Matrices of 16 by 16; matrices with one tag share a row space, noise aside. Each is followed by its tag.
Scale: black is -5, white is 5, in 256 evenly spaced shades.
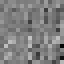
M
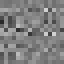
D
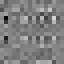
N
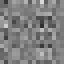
N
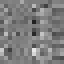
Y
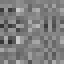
D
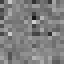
Y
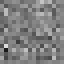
N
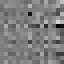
M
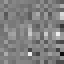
M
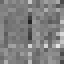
M
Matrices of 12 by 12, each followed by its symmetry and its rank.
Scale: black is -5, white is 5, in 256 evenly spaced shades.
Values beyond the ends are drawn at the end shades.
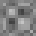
symmetric, rank two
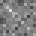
symmetric, full rank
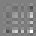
symmetric, rank one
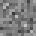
symmetric, full rank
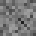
symmetric, full rank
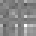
symmetric, rank two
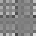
symmetric, rank one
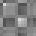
symmetric, rank two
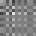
symmetric, rank one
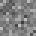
symmetric, full rank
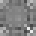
symmetric, rank two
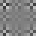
symmetric, rank one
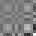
symmetric, rank one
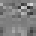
neither, rank two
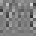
neither, rank two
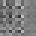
neither, rank two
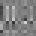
neither, rank two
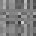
neither, rank two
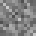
symmetric, full rank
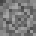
symmetric, full rank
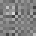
symmetric, rank two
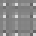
symmetric, rank one
